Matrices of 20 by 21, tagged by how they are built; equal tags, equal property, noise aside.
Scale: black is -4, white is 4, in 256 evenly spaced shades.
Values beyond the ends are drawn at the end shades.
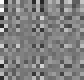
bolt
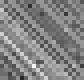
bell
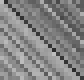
bell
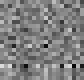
bolt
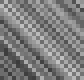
bell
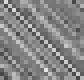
bell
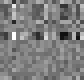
bolt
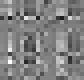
bolt
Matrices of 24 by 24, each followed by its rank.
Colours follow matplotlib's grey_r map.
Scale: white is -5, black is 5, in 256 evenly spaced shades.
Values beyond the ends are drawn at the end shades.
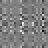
two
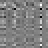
two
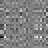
three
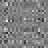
three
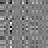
two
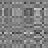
two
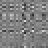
two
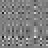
two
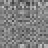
three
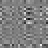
two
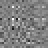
three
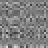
three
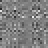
three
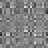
three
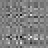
two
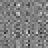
three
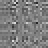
three
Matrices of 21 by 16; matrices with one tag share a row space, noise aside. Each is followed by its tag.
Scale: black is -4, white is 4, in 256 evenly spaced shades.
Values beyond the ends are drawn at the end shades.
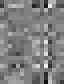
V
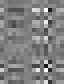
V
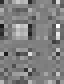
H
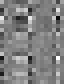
H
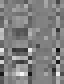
H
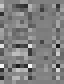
H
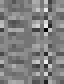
V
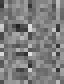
H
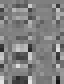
H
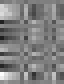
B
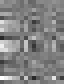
B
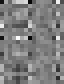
H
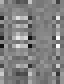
H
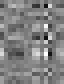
V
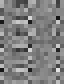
H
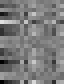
B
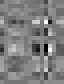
V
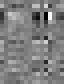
V
